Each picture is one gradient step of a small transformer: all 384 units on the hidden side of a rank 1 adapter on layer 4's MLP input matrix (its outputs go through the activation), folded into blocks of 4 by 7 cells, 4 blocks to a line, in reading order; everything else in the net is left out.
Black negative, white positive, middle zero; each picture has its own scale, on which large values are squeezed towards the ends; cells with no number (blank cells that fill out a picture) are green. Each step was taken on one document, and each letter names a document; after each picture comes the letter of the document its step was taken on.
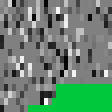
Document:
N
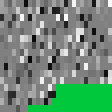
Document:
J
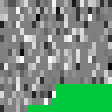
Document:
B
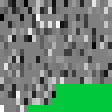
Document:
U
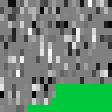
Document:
U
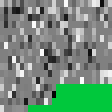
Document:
B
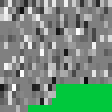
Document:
B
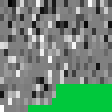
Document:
U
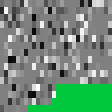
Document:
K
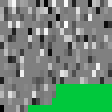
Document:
U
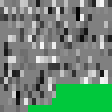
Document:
K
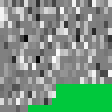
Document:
J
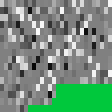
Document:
J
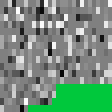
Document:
B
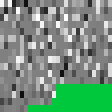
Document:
B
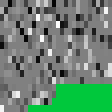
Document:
U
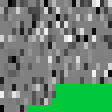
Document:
U
